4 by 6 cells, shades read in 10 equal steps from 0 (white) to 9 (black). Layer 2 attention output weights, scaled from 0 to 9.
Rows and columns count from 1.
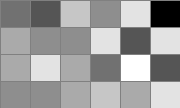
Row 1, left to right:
5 6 2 4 1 9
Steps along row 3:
down up up down up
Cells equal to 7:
0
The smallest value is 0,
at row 3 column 5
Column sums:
15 15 12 12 10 17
